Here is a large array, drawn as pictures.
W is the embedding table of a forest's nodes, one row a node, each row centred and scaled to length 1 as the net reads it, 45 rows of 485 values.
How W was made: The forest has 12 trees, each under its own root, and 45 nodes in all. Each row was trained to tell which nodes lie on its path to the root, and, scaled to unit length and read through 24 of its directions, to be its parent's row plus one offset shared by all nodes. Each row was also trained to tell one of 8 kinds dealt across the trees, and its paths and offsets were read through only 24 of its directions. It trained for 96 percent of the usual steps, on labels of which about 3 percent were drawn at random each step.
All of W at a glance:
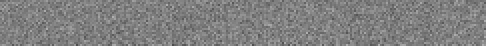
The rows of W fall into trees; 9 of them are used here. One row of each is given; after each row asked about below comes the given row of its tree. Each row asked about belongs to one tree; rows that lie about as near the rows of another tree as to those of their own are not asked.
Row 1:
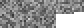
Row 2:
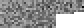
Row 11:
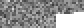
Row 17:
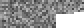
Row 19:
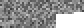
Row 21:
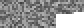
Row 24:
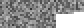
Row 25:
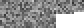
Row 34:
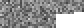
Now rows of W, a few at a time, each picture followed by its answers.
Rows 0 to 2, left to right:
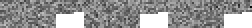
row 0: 21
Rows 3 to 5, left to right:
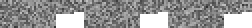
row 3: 34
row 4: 17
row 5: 21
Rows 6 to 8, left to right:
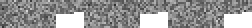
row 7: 25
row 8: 17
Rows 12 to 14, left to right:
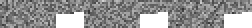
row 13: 19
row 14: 11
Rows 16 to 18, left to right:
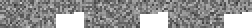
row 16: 34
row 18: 2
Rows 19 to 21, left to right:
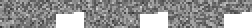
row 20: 17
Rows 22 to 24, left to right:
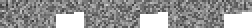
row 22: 24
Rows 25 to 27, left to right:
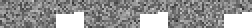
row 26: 24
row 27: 19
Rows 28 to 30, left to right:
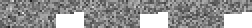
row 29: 1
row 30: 34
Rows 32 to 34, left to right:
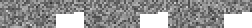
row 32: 11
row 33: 24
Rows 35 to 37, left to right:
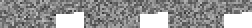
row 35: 2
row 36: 11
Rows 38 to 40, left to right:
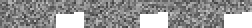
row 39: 19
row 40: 25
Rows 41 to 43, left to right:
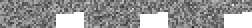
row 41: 19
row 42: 24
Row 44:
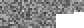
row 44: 34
